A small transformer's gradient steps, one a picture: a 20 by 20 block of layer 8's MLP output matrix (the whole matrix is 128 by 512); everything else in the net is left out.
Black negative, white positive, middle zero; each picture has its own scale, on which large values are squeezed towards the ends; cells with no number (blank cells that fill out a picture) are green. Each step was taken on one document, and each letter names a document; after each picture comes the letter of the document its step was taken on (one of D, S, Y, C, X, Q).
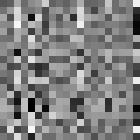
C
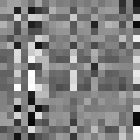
C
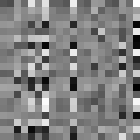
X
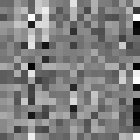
X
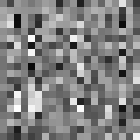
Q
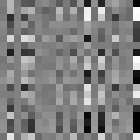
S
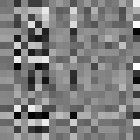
X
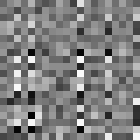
C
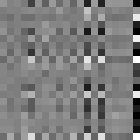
S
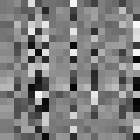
X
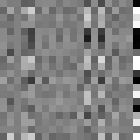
S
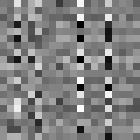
Q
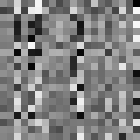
X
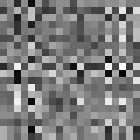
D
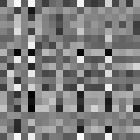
C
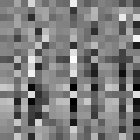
X
